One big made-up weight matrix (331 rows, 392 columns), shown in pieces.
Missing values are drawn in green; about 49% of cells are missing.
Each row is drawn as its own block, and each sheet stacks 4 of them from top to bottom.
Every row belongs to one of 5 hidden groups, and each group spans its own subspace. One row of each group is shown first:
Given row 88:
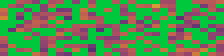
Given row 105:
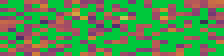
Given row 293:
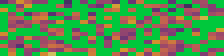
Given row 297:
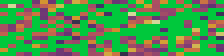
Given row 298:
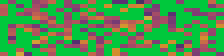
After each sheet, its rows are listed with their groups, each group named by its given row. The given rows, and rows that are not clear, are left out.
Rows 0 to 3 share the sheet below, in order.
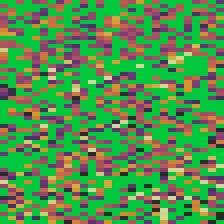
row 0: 297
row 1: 297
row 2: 297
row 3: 297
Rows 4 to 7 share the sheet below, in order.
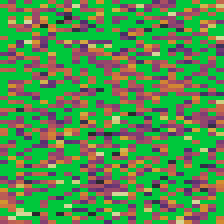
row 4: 298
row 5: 298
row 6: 293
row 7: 298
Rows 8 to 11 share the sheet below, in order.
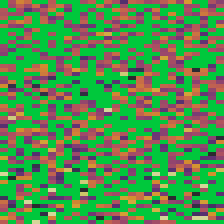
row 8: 88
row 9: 105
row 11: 88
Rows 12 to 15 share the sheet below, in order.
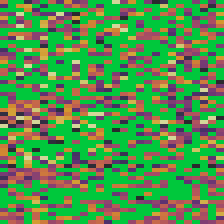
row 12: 105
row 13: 88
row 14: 293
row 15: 105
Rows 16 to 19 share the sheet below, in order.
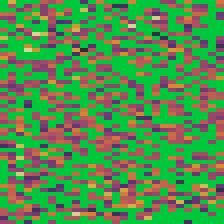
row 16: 293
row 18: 293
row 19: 297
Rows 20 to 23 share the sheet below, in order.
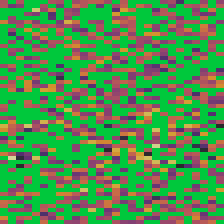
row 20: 297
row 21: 298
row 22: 298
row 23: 297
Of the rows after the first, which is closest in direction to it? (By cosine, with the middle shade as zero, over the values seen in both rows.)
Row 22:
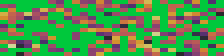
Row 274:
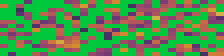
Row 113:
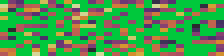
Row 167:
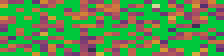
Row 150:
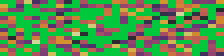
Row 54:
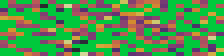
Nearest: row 54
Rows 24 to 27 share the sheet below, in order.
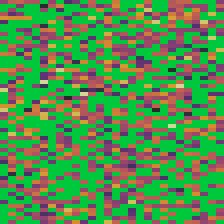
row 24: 105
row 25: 298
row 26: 298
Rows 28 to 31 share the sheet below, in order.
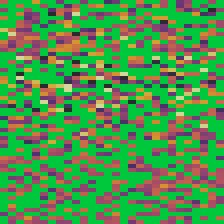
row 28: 297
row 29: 88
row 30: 297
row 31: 293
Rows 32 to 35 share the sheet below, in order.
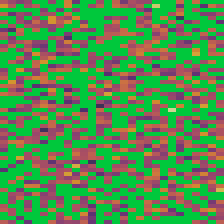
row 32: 88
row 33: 105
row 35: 298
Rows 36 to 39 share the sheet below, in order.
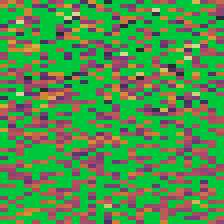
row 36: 293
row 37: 298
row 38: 105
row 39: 298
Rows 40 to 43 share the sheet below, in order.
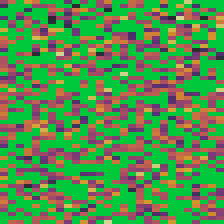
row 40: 88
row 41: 297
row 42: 298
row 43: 105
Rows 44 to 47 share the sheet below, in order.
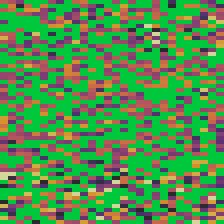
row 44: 297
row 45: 88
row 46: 88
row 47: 293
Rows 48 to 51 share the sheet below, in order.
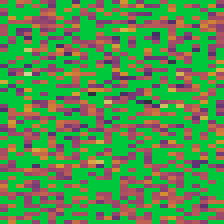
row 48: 293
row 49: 298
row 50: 88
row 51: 298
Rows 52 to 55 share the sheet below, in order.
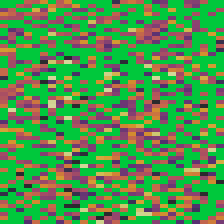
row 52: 297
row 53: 105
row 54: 105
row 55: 298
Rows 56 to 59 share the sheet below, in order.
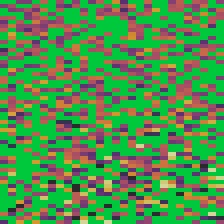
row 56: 297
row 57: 105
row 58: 297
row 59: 105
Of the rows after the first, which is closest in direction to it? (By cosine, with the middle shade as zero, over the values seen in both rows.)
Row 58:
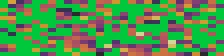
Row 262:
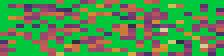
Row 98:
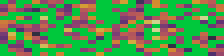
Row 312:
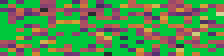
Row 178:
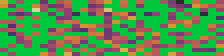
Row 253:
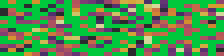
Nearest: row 262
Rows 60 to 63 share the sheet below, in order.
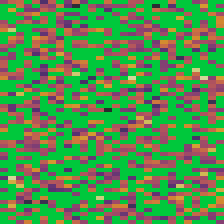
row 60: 88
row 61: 105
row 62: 105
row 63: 88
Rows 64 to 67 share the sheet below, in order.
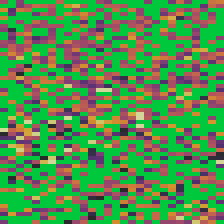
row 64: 88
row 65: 88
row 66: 105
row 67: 88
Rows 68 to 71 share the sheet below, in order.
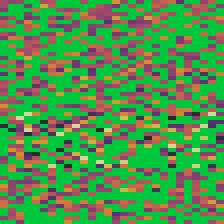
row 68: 293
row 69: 297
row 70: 298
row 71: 297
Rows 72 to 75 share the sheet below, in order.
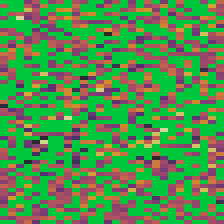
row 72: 88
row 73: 297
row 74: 105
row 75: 105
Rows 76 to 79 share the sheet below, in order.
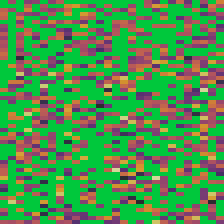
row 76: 88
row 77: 88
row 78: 298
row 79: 297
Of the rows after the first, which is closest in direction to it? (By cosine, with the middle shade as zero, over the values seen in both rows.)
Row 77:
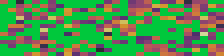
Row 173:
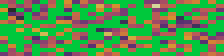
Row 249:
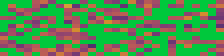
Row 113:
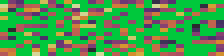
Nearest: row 113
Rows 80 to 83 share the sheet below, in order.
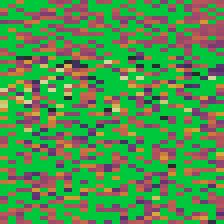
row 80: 105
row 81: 298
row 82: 105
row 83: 297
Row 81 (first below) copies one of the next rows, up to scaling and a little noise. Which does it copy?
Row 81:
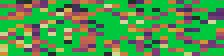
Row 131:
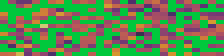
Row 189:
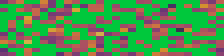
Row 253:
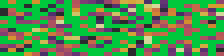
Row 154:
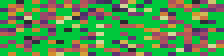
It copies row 131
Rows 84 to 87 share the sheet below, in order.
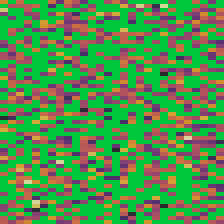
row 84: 105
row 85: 105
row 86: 293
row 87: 293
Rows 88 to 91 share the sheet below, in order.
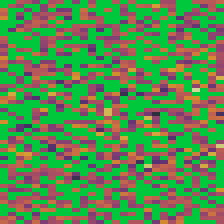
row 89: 293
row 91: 298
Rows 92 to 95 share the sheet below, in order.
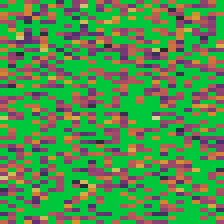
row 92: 298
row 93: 88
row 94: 88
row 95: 105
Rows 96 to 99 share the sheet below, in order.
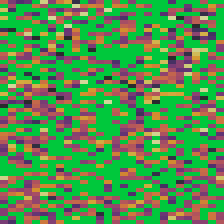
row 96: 88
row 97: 297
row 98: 297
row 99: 105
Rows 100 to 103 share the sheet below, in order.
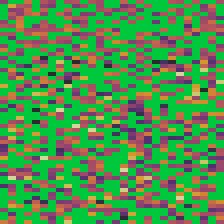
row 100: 293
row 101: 88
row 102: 297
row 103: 88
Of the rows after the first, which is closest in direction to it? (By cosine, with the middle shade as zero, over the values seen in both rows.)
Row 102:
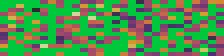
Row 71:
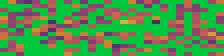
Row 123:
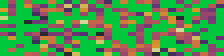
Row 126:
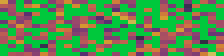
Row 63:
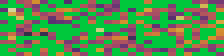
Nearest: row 123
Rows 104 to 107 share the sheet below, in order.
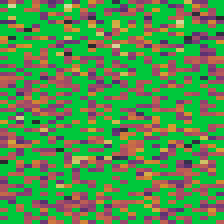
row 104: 293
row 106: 297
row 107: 298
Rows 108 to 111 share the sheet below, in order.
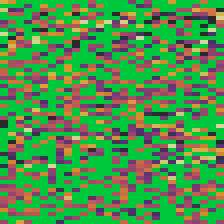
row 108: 297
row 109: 88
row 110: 298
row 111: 298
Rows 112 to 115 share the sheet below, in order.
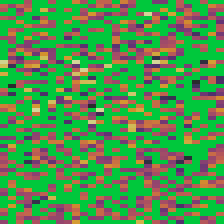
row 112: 298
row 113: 88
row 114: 293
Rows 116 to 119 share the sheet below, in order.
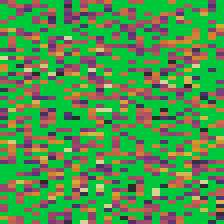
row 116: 88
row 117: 298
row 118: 88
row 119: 297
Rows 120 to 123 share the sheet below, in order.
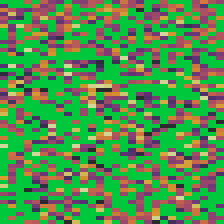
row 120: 293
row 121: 88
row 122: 297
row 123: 298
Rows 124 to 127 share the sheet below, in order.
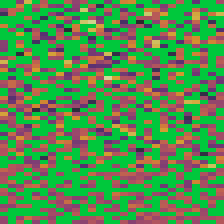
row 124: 298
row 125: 293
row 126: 297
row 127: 105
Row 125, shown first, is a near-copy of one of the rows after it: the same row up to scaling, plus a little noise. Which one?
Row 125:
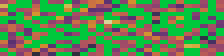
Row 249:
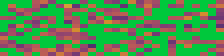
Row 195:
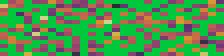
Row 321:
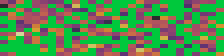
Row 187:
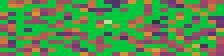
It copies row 187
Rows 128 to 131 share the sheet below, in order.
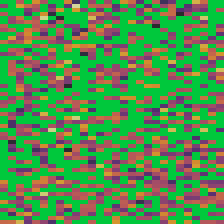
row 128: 297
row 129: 298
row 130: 88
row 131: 298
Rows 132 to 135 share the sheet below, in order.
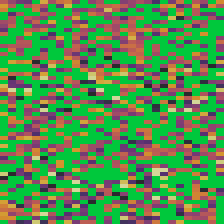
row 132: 88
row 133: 297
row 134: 297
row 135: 105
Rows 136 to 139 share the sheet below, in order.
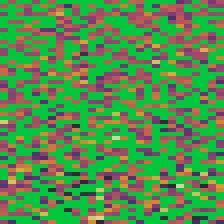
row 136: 105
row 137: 88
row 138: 105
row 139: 88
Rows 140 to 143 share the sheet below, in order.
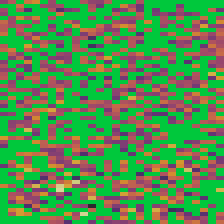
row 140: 298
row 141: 293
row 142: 298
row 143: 298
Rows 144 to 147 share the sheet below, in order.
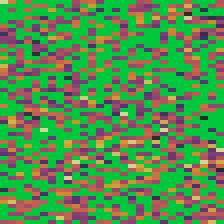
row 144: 293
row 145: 298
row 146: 297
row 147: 297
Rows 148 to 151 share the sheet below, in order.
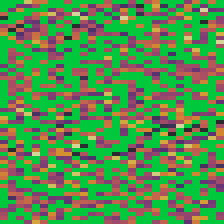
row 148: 105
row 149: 298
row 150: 297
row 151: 88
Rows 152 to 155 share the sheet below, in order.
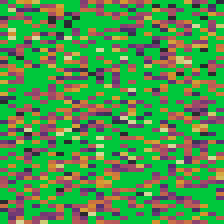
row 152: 88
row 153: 293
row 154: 298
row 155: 298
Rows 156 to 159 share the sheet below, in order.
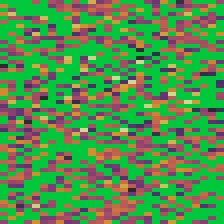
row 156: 293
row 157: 293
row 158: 105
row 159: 105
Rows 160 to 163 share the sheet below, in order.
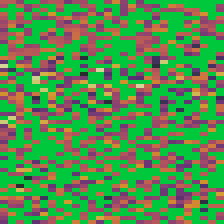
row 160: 297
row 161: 105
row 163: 88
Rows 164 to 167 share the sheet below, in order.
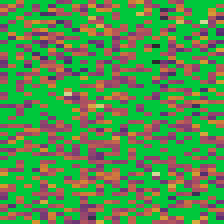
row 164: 105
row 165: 88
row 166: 105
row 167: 88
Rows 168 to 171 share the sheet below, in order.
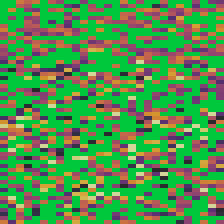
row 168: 88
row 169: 105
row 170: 297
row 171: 105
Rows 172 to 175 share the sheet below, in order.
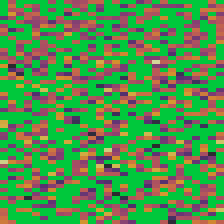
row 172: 105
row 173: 88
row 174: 298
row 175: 105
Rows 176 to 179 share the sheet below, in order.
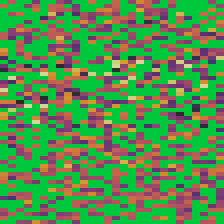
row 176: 297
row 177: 293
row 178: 297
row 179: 88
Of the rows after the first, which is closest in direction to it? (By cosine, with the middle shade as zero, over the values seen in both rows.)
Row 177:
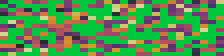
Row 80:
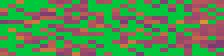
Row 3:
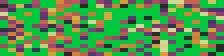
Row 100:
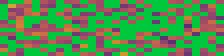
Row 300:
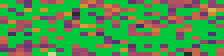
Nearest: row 80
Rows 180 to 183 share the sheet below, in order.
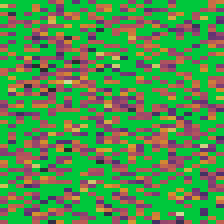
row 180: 88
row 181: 297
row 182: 88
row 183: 298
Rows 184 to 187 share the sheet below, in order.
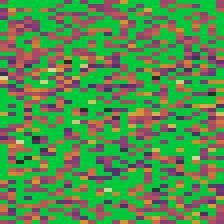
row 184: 88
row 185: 105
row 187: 293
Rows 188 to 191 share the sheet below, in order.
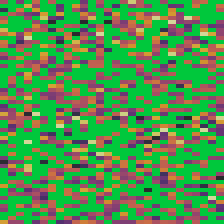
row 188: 297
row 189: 298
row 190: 297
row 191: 297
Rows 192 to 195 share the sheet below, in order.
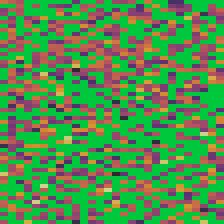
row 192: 297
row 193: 298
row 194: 298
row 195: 293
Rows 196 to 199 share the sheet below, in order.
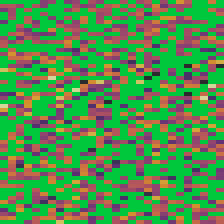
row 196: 105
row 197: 297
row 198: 298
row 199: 298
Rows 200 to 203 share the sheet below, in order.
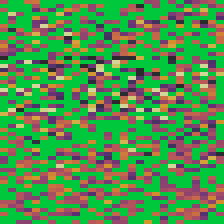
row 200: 105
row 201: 293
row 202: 105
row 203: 297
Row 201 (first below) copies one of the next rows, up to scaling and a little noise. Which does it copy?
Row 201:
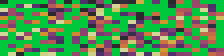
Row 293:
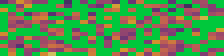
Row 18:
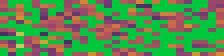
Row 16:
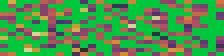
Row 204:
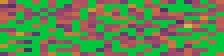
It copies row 293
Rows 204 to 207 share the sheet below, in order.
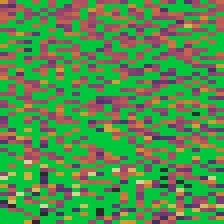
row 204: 293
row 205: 105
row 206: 105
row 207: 105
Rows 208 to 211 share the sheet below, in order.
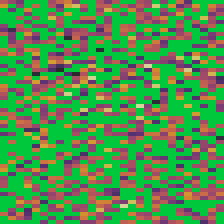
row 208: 88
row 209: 105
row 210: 105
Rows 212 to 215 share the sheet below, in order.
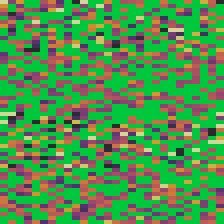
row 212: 293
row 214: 297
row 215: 105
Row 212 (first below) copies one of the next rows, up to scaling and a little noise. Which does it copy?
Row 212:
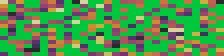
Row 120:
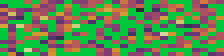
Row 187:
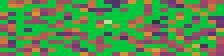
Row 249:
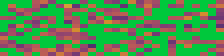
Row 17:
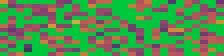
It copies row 17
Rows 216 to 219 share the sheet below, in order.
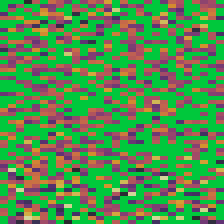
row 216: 297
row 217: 297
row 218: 105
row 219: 293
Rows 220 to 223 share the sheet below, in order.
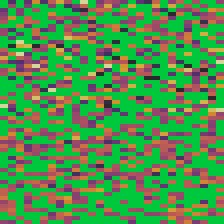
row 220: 298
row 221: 297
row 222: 298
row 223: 88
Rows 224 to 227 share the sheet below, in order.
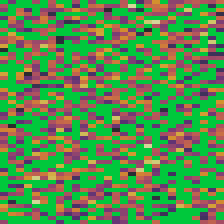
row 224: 297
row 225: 298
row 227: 297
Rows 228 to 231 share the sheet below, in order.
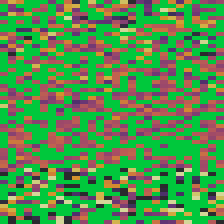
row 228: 293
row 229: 297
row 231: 88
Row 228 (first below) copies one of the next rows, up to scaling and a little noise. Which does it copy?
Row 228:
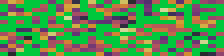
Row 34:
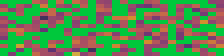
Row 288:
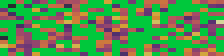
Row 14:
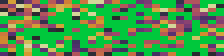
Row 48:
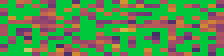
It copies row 48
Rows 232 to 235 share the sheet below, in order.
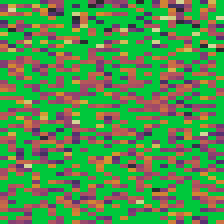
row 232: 105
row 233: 298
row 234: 298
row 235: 297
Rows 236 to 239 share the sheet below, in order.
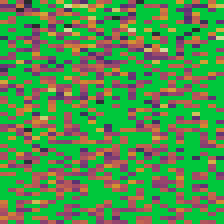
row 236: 297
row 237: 298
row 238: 105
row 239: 297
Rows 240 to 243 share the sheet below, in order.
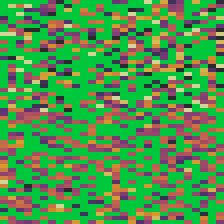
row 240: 297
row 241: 297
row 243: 298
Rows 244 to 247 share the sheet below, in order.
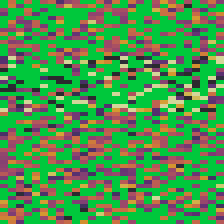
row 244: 298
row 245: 297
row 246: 105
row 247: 105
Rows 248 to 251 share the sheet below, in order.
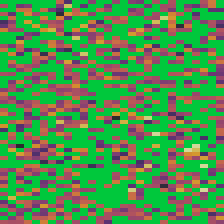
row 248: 105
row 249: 293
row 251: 105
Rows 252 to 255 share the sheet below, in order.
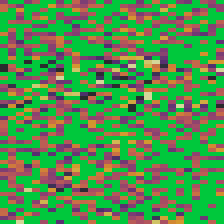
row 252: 298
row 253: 298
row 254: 297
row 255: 298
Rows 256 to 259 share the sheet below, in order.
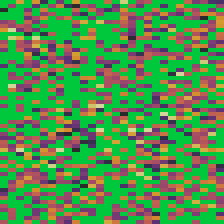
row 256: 88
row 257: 88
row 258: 298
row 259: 105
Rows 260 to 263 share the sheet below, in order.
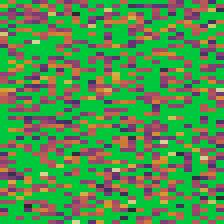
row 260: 297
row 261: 297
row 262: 297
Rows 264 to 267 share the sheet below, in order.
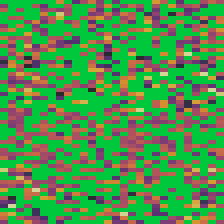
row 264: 298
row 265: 297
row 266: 298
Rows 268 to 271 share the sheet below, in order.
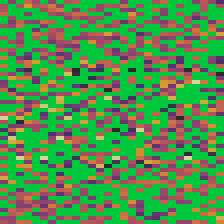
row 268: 297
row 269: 297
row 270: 293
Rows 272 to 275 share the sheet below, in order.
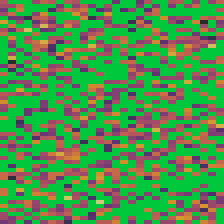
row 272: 105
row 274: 297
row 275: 88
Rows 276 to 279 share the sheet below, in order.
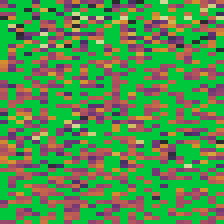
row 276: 105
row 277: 88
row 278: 297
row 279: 105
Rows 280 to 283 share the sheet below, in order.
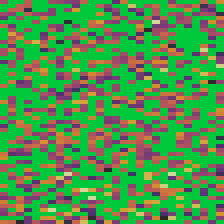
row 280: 297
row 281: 297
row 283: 298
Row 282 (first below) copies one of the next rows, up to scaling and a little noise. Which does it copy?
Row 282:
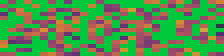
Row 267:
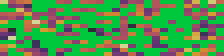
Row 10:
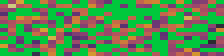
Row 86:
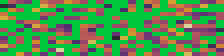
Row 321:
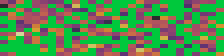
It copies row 10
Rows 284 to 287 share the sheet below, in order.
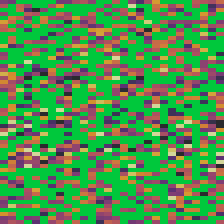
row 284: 297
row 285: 298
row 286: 297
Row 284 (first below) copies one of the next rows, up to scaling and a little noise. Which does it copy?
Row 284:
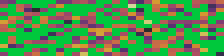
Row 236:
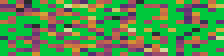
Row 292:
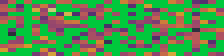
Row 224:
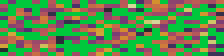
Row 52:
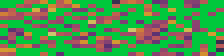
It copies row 224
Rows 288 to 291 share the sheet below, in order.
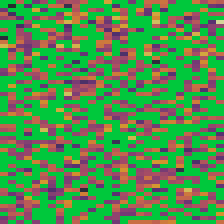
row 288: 293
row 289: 88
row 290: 293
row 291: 297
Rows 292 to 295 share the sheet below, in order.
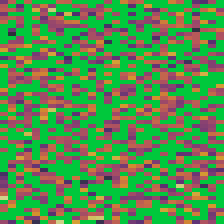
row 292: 297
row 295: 88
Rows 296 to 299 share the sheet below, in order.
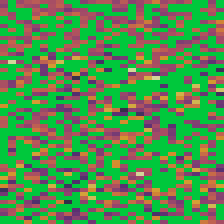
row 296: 298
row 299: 105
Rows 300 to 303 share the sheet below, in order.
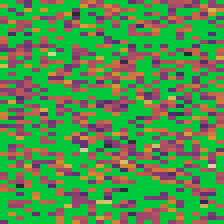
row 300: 297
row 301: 298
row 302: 297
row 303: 88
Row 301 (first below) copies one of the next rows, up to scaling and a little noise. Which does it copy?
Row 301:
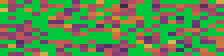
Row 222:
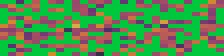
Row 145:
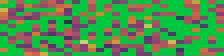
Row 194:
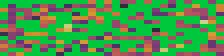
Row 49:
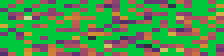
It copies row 145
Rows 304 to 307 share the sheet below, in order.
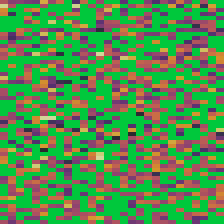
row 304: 88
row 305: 297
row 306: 105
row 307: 88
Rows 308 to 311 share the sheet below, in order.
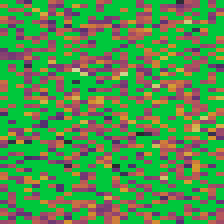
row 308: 297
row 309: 105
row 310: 298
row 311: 298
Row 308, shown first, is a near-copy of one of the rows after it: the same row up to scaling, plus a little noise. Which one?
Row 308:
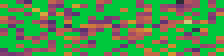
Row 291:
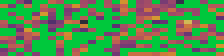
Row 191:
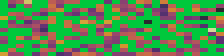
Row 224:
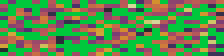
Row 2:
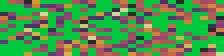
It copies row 291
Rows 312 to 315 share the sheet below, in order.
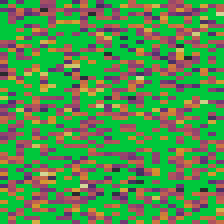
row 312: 298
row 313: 298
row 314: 297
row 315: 105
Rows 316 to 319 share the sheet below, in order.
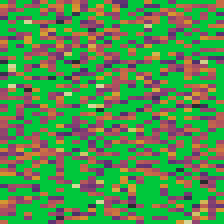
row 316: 298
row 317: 88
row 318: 298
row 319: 297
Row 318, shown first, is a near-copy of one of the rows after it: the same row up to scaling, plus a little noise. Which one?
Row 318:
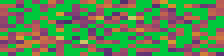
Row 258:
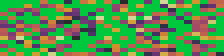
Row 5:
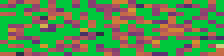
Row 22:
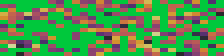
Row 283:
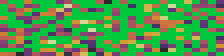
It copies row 258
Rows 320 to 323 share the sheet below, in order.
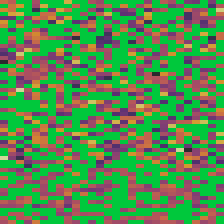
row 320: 105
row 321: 293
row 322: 293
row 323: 88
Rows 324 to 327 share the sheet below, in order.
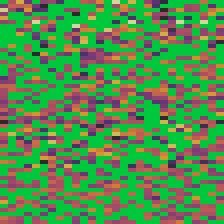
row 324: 105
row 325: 105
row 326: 105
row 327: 297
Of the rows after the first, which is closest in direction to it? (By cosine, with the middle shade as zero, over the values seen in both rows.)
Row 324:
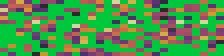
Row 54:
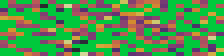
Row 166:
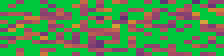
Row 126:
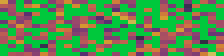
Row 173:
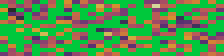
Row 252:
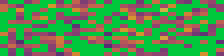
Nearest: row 166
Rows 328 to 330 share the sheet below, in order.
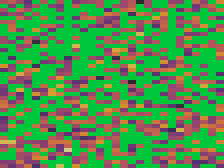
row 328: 297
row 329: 293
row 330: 88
